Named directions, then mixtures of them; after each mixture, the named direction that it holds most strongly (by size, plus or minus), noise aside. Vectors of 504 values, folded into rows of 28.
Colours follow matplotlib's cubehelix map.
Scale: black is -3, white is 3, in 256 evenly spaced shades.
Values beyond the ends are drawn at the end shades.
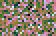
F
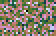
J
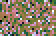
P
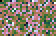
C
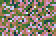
F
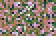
F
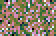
P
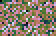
C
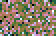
P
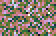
F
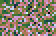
F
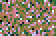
P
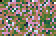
C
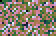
C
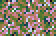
C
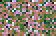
C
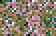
C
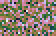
J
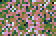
C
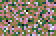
J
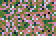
F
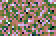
P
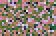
J
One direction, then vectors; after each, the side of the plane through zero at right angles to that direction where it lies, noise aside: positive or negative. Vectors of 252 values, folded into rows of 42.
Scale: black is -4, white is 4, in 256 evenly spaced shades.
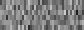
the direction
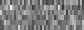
positive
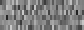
positive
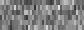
negative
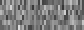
positive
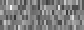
positive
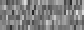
negative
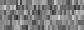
negative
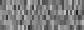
positive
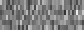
negative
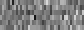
negative
